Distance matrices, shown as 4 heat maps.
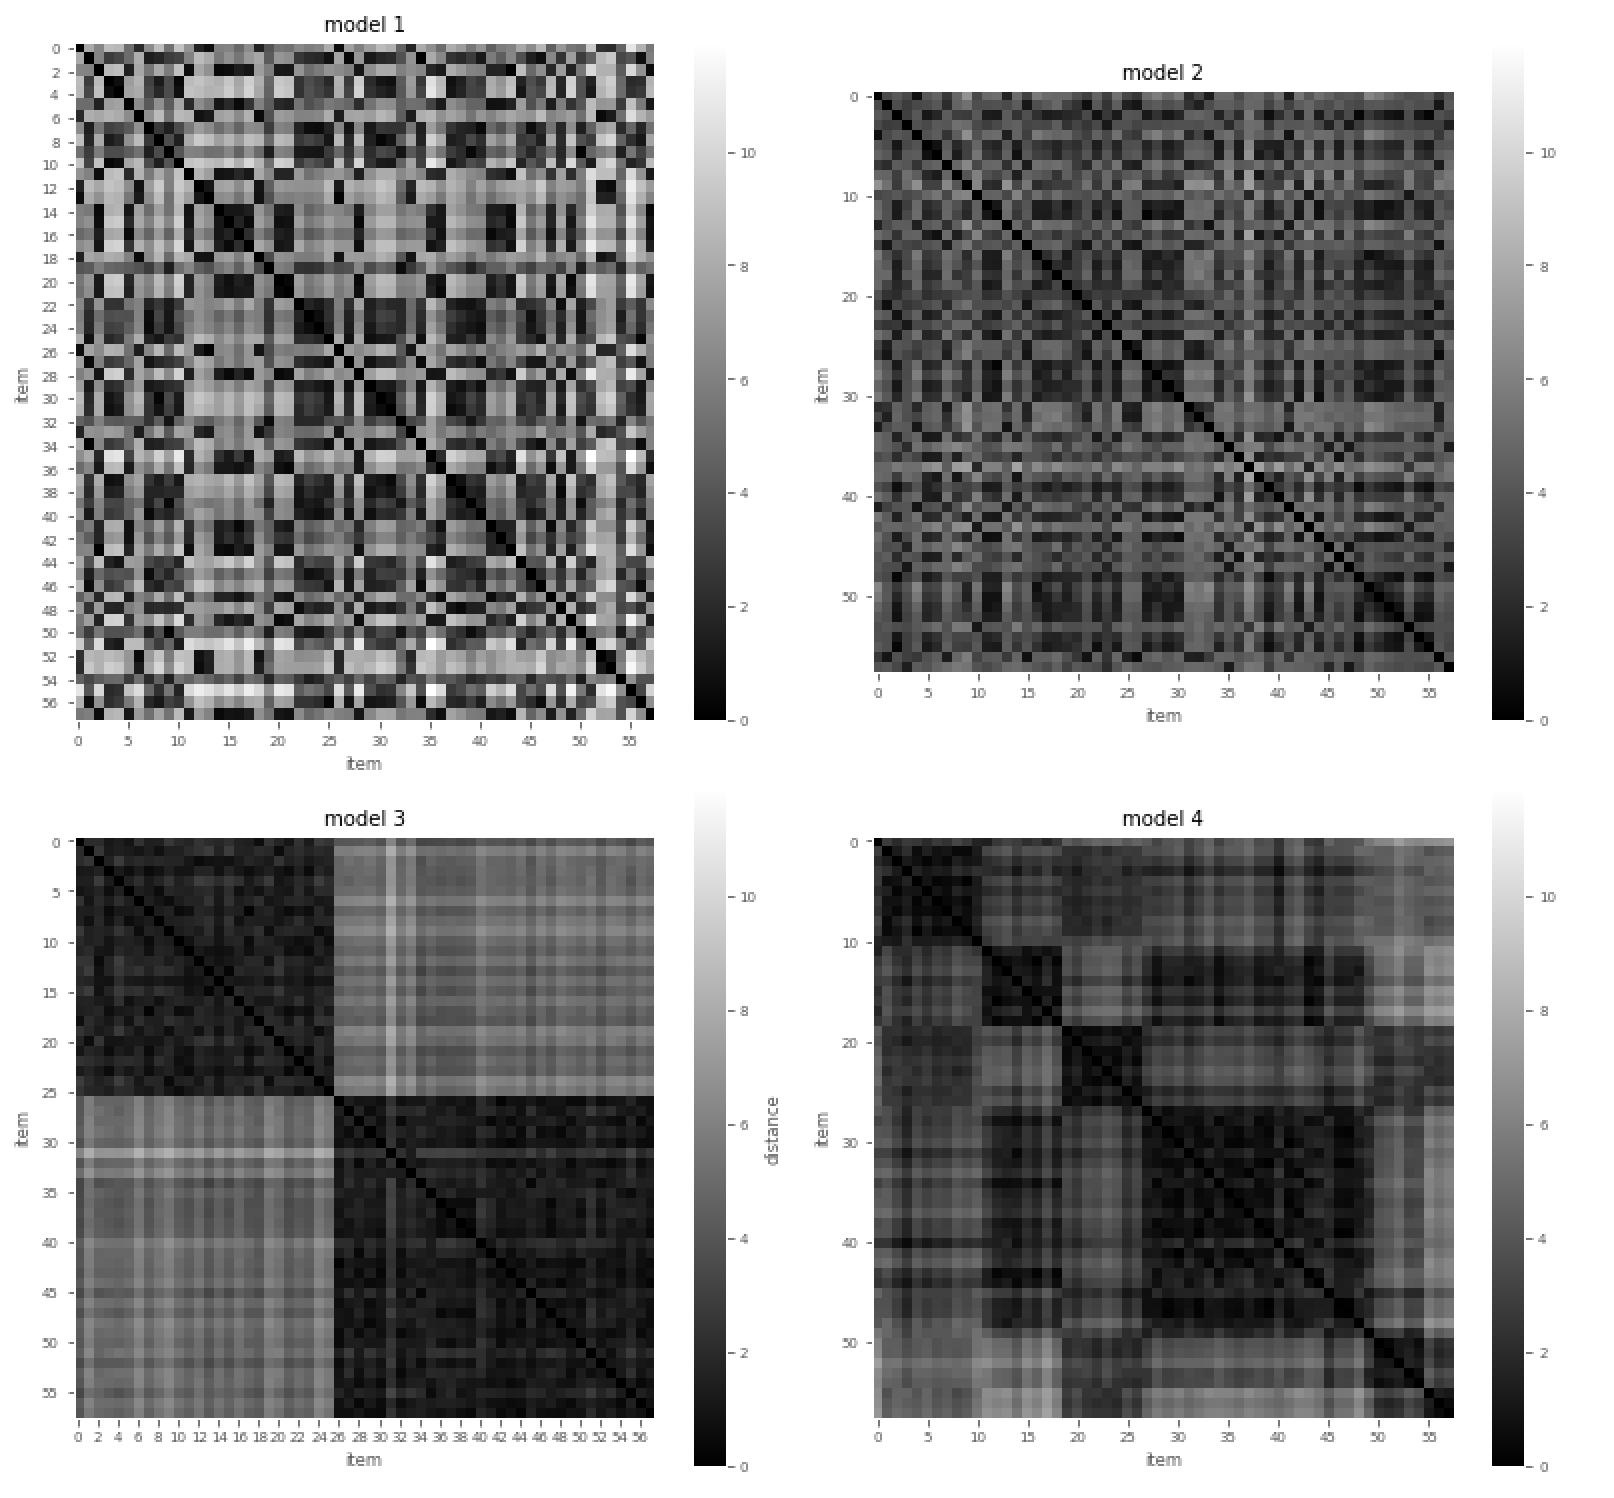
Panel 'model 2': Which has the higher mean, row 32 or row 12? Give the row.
32
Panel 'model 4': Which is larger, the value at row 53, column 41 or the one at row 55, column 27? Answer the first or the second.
the second
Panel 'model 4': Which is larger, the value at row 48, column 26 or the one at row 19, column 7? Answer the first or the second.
the first
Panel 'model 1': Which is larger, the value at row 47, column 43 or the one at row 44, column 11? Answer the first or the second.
the second
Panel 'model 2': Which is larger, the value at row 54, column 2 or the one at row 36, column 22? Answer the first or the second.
the second
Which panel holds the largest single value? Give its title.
model 1
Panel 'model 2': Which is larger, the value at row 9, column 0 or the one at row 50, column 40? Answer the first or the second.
the first
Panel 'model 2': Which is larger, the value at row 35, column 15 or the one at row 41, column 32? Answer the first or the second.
the first
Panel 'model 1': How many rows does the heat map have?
58
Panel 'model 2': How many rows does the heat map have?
58
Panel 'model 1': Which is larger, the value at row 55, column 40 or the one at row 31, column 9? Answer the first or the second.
the first
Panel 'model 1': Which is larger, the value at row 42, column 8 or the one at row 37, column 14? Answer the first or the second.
the second
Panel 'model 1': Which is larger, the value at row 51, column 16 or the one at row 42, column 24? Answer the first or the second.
the first
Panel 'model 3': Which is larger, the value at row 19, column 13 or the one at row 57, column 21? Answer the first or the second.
the second
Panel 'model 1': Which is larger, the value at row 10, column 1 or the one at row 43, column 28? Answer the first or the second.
the first
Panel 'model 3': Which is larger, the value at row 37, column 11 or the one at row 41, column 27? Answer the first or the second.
the first
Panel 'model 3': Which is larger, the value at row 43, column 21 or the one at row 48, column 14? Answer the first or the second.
the second
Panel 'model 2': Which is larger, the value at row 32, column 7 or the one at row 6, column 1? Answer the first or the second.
the second
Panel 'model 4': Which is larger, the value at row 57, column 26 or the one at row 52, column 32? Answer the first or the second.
the second
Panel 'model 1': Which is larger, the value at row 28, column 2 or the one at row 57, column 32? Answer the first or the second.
the second
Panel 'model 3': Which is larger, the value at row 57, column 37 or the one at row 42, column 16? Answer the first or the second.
the second
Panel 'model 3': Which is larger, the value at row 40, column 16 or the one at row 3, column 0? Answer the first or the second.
the first
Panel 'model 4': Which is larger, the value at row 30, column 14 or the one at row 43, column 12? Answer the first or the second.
the first
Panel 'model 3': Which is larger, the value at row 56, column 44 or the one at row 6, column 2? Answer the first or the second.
the second
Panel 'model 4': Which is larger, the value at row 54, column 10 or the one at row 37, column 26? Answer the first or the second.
the first
